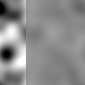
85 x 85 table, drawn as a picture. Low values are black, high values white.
Neither half mirrors the other. The distribution is heavy-tailed on both sides. The top left is the ninth with the lowest average. The right part is calmer, past a seam about 30% of the way across.
